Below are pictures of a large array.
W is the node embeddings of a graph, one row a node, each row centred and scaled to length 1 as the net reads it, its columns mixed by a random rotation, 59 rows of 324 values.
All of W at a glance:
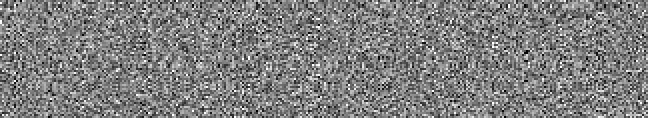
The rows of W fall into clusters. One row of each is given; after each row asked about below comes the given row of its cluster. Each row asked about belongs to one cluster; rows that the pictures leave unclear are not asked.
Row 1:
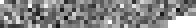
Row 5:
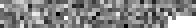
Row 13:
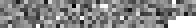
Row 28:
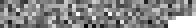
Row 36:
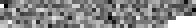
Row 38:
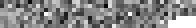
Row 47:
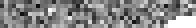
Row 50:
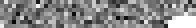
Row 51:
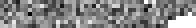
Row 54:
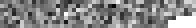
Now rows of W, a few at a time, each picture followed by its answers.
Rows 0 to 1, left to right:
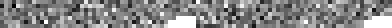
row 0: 47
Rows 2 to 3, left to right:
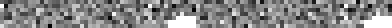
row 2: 36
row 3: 36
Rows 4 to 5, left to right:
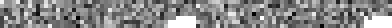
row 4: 1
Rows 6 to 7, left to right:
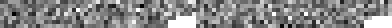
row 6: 54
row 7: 28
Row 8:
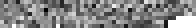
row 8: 51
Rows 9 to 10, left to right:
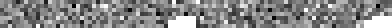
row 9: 13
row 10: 1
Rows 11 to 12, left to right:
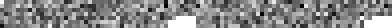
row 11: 1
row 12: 38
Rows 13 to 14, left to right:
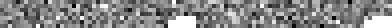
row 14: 5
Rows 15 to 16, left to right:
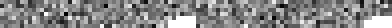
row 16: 1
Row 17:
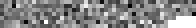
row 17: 47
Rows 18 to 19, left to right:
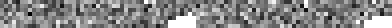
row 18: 51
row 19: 38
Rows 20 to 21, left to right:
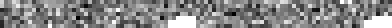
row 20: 1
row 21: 51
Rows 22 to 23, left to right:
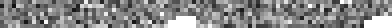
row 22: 47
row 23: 51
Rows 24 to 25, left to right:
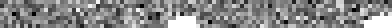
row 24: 54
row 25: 50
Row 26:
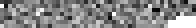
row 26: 36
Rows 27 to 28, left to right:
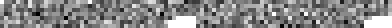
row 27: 1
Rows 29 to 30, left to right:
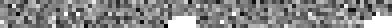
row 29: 28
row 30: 36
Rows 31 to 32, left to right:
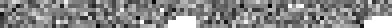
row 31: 5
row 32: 13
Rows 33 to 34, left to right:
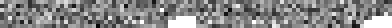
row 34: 51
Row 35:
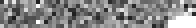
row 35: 50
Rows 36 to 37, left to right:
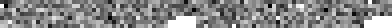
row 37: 13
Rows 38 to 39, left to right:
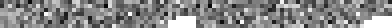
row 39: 47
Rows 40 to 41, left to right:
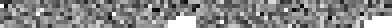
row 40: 36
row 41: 38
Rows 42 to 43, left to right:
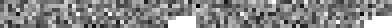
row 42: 28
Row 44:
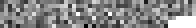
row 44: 28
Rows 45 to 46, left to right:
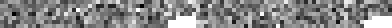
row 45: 54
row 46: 36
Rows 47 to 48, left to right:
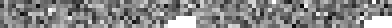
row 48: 38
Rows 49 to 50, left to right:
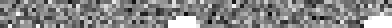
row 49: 13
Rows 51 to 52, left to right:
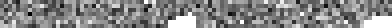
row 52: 47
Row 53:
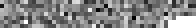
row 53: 38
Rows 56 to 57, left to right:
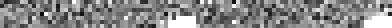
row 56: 38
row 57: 50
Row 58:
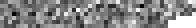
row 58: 54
